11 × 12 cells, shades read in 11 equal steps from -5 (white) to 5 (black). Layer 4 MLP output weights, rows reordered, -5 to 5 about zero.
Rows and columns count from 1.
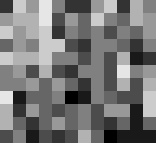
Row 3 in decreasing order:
3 2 1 1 0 0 0 -1 -1 -2 -3 -3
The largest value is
5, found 2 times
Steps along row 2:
down same down up down up down up up down up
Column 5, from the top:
0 2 3 -3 0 2 -1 0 2 -1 3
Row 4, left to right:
1 -1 0 -3 -3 2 3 0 0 1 3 0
